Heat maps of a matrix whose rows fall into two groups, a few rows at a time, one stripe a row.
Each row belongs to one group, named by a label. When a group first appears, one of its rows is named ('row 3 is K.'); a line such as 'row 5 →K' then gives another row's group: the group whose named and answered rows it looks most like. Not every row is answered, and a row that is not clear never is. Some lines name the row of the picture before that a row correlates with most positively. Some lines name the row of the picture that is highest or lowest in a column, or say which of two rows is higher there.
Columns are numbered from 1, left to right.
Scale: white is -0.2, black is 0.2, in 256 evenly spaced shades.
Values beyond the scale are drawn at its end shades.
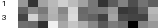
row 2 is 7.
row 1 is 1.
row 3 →7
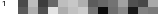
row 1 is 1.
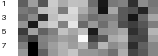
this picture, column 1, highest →5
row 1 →1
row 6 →1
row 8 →1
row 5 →1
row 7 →1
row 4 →7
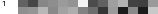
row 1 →1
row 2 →7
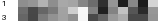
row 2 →1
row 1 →7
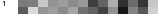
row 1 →7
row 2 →7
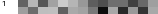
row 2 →7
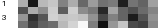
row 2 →7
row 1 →7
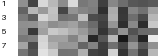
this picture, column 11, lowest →5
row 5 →1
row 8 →7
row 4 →7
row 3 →7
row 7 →7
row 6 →7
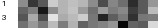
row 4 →7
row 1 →1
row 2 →1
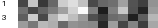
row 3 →1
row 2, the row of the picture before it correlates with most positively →1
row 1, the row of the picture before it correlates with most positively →2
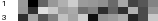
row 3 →1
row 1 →1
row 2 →7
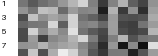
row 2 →7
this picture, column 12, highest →8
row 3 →7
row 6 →1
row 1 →1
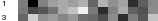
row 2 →1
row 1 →1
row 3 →7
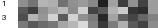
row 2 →1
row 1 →7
